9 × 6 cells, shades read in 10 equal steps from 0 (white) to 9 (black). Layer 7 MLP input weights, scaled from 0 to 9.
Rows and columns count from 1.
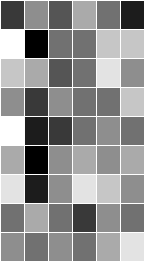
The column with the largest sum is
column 2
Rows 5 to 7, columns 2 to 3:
8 7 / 9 4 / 8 4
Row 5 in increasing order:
0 4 5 5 7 8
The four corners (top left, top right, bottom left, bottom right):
7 8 4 1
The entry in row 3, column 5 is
1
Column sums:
26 56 45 39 30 34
